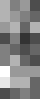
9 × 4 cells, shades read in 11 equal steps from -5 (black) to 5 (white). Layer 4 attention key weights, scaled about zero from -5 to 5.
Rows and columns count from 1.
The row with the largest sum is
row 7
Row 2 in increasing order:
-1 0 1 2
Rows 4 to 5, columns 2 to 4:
0 -3 -2 / -1 -2 -1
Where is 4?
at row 8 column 1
